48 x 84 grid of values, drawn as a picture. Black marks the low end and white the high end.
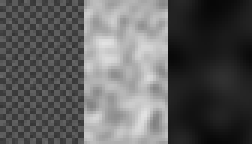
It is made of 1 by 3 panels. Panel 1,1: low, checkered. Panel 1,2: high, blotchy. Panel 1,3: very low, smooth, faint in contrast.
